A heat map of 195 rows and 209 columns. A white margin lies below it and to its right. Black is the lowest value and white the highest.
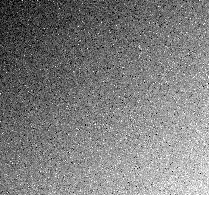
No single row or column stands out from its neighbours. No regular stripes run through it. The bottom right is the ninth with the highest average. Values rise toward the bottom right. The grain is fine, like static.
